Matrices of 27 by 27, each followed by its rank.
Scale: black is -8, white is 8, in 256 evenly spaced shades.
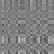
two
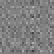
three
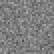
full rank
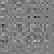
three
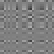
one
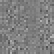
five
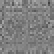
five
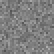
full rank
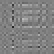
two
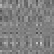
three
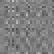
three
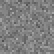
full rank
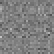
five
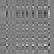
one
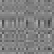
two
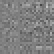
five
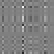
one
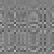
two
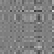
two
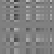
one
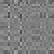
three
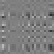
two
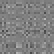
three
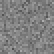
full rank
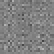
five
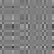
one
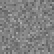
full rank
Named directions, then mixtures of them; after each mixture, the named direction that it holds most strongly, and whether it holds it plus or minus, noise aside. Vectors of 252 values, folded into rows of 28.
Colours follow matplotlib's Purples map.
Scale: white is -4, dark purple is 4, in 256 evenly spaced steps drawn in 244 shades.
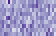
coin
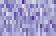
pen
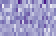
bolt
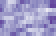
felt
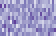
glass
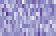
pen, minus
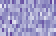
glass, minus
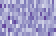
glass, plus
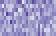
pen, minus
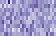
coin, plus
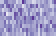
pen, plus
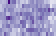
felt, minus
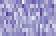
pen, minus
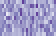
pen, plus
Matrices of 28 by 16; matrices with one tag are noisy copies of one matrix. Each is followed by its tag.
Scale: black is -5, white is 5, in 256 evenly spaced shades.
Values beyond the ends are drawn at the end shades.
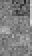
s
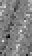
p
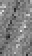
p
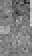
s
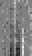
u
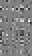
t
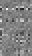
t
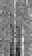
u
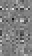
t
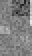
s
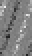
p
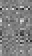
t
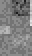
s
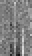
u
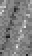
p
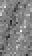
p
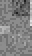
s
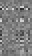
t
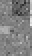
s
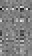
t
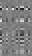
t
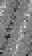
p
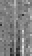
u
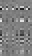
t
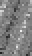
p
